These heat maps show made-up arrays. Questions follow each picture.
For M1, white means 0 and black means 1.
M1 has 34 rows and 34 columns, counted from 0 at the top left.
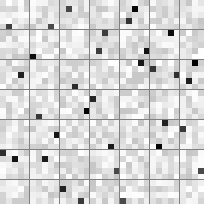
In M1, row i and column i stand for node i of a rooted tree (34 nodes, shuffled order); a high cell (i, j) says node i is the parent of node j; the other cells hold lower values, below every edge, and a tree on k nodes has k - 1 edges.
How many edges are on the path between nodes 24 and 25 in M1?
5
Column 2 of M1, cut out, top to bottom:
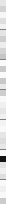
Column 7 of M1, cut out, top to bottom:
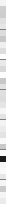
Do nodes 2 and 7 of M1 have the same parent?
yes
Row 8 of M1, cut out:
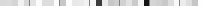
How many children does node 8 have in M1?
2
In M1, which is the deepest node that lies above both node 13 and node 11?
1
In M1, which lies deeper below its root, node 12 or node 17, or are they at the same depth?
the same depth
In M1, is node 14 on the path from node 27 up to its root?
no
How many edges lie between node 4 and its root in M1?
0
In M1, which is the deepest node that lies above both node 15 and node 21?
8
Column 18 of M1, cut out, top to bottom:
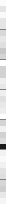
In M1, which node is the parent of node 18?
24
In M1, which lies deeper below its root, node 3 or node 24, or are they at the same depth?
node 3
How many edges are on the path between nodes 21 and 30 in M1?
1
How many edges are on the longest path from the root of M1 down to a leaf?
10
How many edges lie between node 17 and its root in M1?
5
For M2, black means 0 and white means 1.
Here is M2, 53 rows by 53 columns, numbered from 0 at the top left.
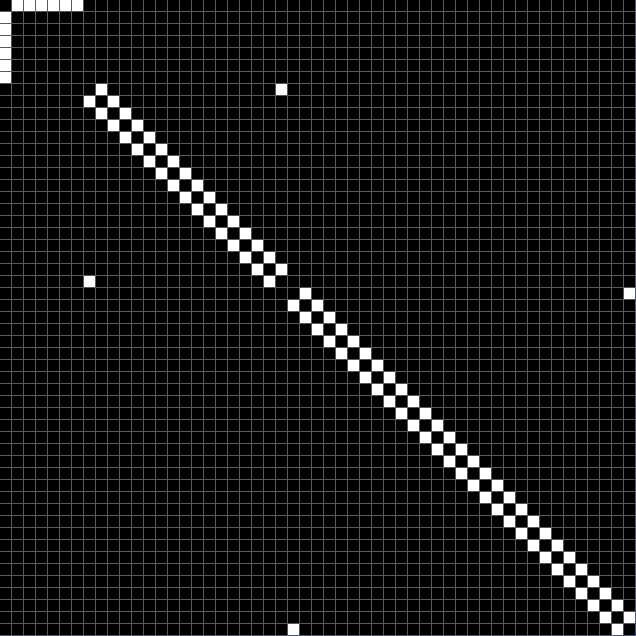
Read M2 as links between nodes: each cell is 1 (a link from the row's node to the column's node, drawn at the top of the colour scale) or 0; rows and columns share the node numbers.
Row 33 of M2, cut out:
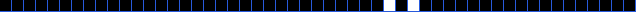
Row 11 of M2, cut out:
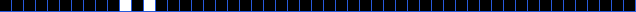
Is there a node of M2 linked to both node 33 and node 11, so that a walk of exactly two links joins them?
no
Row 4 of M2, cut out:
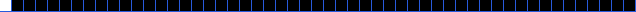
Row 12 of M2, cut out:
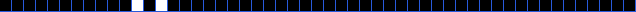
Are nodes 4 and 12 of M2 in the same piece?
no
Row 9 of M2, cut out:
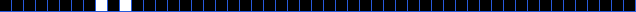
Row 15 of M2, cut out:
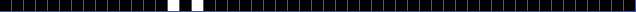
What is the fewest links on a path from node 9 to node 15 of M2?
6
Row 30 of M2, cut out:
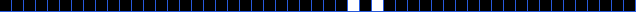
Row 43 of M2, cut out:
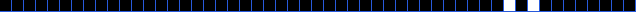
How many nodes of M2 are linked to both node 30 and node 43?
0
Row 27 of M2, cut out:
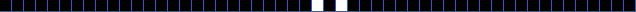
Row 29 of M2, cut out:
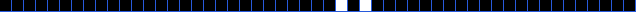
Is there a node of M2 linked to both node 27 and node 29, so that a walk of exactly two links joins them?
yes
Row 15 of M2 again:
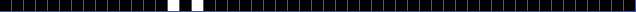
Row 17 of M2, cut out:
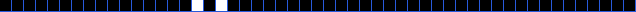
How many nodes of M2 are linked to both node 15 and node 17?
1
